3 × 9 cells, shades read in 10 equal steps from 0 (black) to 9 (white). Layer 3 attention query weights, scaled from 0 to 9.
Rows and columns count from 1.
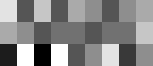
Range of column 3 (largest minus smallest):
7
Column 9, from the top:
6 7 5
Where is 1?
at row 3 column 1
